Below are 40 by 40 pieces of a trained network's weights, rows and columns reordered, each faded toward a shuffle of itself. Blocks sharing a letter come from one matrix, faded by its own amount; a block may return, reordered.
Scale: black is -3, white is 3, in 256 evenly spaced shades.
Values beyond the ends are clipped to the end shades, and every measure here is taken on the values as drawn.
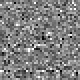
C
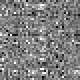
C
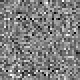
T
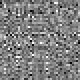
C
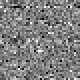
C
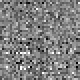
T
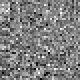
C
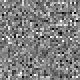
C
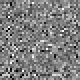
C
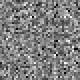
T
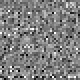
C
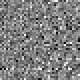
C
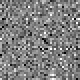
C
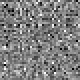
C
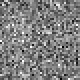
T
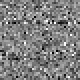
C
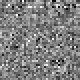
T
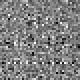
T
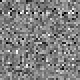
T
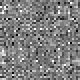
C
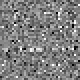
C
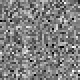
T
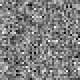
T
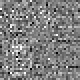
C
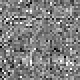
C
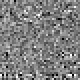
T
